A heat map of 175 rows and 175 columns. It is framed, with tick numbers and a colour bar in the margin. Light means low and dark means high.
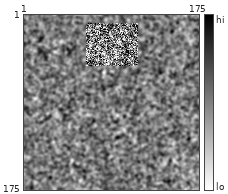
Odd patch: rougher, in the top middle. Roughest part: top middle. Grain: blotchy. Odd rows or columns: none. Stripes: none.
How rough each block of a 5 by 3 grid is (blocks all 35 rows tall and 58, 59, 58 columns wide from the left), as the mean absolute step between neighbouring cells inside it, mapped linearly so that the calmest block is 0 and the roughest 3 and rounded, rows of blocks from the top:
0 3 0 / 0 2 0 / 0 0 0 / 0 0 0 / 0 0 0
